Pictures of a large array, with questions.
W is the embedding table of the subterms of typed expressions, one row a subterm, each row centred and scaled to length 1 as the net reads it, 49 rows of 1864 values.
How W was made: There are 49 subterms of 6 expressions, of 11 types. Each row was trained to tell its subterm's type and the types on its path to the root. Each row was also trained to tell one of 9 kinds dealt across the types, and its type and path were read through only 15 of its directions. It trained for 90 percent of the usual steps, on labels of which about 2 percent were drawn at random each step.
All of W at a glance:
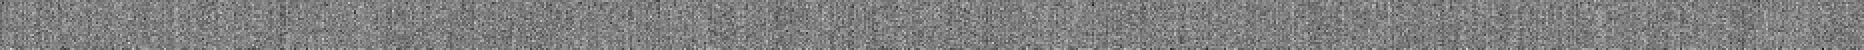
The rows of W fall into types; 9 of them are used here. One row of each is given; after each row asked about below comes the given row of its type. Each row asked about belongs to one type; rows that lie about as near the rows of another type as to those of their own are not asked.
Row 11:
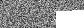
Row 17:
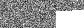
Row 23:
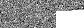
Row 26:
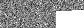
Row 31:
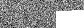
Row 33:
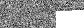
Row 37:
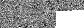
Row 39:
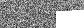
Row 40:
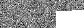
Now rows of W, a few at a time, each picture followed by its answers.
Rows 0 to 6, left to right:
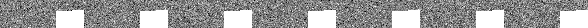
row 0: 31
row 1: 26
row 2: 17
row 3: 39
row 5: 17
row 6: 40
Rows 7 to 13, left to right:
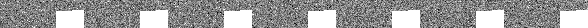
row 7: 31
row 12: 23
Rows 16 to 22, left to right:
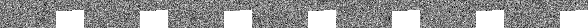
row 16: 33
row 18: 31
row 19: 23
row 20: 26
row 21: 17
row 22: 11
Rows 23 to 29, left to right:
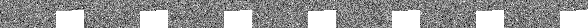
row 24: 31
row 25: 39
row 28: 31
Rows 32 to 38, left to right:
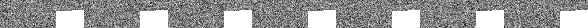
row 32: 26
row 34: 11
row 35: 39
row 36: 23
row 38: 23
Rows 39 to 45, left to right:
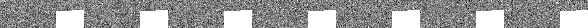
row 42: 33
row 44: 26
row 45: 23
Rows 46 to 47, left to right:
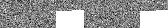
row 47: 39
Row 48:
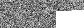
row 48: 40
